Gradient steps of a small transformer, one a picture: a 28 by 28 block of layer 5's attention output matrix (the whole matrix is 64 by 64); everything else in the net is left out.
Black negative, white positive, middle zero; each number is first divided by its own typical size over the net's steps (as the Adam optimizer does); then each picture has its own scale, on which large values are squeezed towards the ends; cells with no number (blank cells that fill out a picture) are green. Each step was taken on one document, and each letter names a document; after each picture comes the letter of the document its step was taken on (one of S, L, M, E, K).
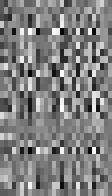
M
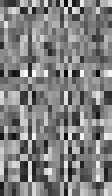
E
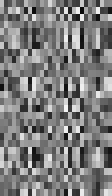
E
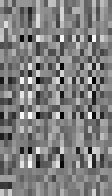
M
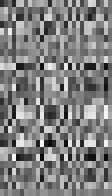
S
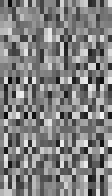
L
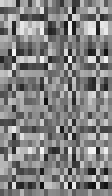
S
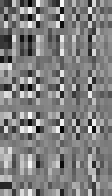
M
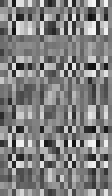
S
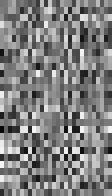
E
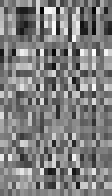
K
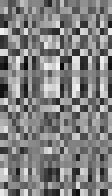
L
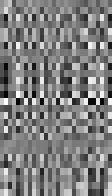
L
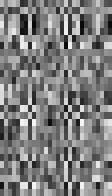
E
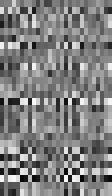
E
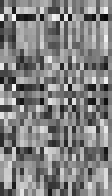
S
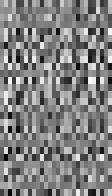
L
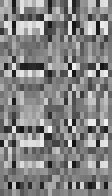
S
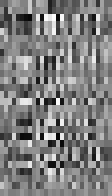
K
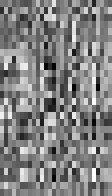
K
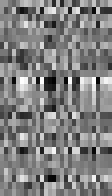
K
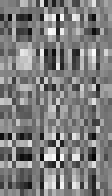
K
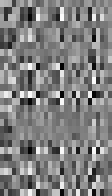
M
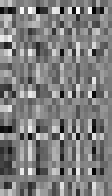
M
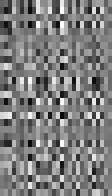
M
